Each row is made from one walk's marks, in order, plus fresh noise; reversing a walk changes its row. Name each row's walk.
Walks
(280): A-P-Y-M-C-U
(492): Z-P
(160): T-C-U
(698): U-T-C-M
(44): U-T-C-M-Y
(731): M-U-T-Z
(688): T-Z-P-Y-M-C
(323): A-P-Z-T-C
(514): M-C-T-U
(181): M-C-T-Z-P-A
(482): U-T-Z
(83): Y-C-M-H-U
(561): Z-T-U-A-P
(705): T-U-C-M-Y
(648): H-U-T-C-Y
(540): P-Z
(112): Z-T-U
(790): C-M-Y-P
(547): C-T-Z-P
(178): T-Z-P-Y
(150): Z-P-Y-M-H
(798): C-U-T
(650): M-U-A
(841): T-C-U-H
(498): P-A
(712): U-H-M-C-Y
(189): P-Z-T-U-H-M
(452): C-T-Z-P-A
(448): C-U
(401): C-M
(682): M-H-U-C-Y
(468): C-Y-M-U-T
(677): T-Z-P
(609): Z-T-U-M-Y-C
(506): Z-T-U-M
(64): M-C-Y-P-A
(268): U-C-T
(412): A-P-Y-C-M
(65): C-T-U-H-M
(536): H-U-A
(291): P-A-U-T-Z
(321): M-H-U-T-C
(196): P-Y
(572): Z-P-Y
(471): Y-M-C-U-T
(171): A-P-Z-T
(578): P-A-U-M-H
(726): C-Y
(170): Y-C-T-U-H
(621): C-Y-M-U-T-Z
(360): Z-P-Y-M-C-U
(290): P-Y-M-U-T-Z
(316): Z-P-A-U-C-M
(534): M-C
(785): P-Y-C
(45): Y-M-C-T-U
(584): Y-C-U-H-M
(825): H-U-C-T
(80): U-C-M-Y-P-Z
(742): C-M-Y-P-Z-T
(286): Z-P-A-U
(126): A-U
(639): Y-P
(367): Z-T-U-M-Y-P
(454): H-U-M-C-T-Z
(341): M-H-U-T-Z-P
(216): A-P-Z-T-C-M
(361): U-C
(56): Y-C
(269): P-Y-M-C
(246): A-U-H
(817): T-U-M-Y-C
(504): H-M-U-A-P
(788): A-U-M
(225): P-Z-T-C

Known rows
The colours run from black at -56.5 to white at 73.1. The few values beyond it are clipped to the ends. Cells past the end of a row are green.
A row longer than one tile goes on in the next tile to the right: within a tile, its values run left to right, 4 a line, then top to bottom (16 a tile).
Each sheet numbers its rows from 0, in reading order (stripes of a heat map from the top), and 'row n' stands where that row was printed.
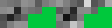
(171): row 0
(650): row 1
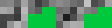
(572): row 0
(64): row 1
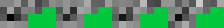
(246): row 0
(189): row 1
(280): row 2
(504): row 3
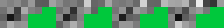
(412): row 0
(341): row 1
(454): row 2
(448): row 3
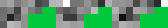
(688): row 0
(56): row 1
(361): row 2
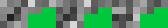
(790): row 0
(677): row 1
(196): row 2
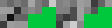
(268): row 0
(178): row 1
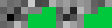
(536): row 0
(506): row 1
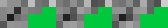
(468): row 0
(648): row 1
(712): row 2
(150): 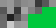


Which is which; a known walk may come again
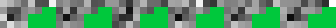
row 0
(534)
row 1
(578)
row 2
(492)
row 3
(448)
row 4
(698)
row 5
(361)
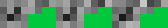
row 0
(189)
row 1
(269)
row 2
(64)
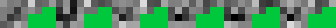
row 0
(547)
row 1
(498)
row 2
(514)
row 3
(246)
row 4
(126)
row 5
(841)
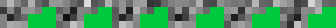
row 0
(170)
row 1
(650)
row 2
(286)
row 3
(280)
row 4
(80)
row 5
(639)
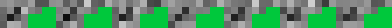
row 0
(316)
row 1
(504)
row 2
(360)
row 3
(742)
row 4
(341)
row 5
(83)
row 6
(216)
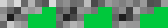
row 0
(401)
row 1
(181)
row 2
(412)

